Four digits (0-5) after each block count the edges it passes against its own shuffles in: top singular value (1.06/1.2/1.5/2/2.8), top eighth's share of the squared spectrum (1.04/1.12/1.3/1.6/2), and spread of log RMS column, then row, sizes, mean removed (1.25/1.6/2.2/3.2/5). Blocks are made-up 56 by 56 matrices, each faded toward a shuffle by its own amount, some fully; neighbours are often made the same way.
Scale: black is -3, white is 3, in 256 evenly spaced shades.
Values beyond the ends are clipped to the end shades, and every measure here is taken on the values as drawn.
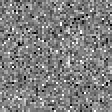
2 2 0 0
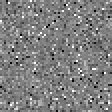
2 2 0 0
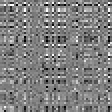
5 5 4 3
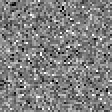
0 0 0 0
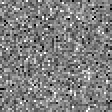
0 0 0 0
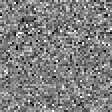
1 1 0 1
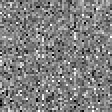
1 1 3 0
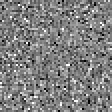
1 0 0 0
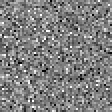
1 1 0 0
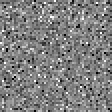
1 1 0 0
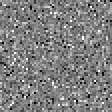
0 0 0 0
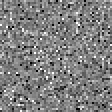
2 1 0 0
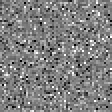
0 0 0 0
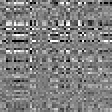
5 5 3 4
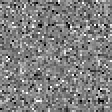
1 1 1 2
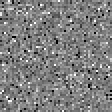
0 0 0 0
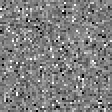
0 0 0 0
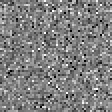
0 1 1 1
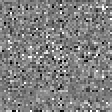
1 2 2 3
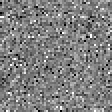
0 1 0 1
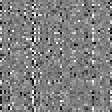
4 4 3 2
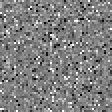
1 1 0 0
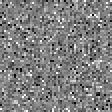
2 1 0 0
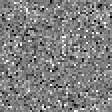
1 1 0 0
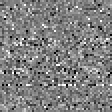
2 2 0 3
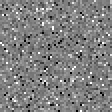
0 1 0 0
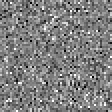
3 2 1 0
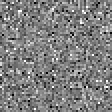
3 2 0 1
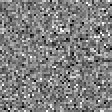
2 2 1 0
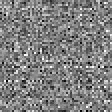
4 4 2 2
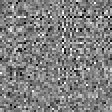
4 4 2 2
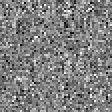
3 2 0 1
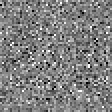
3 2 1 2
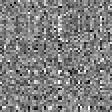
4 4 3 2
